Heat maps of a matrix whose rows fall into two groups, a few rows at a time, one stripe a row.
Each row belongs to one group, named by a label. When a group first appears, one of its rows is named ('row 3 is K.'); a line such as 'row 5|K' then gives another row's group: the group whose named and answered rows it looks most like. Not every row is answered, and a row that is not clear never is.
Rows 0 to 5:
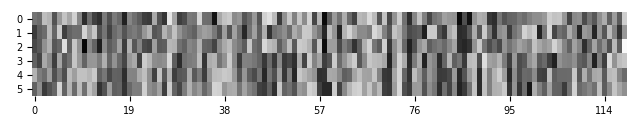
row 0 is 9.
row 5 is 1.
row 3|1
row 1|1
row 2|9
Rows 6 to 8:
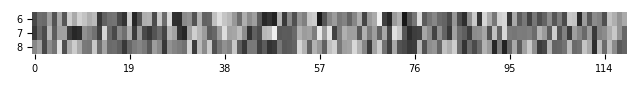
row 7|9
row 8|1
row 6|1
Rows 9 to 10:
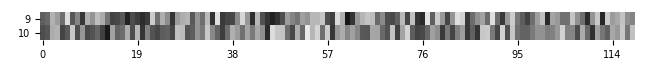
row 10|9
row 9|1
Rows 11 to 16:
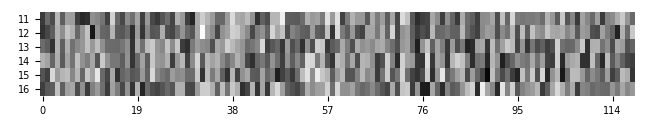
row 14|1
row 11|9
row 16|9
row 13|1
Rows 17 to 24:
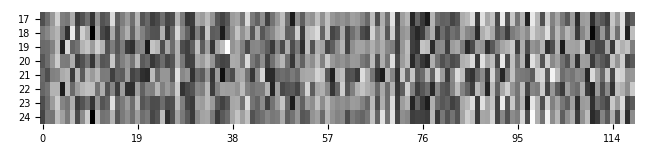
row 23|9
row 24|9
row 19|1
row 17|9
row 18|9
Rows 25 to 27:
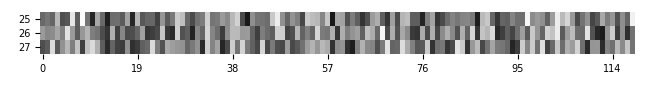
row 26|9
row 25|9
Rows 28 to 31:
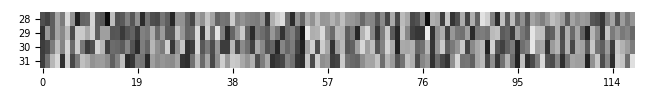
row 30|1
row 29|1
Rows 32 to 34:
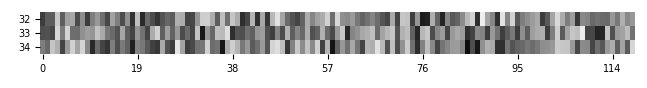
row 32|9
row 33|1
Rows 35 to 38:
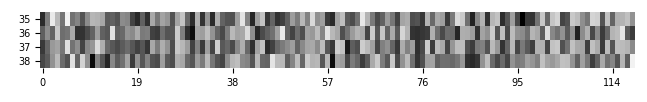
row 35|1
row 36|9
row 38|9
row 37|1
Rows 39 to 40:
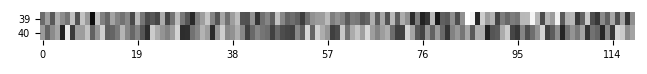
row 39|9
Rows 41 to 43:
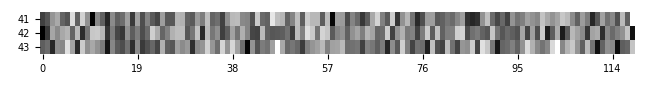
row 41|9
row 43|9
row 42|1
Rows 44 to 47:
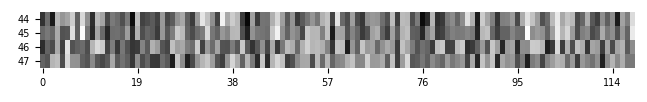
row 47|9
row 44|9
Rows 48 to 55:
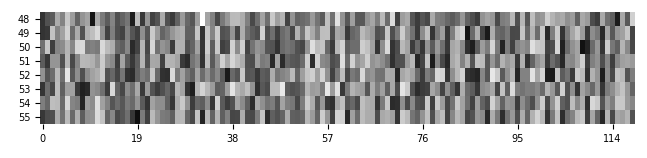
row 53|9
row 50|1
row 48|9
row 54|1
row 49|1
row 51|1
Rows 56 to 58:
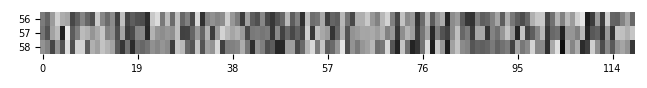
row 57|1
